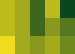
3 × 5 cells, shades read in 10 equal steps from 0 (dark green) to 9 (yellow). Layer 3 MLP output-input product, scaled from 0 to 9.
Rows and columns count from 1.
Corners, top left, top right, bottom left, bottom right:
7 0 9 4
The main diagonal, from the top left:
7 6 5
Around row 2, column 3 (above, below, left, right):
2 5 6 5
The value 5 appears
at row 2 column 4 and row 3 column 3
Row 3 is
9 6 5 6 4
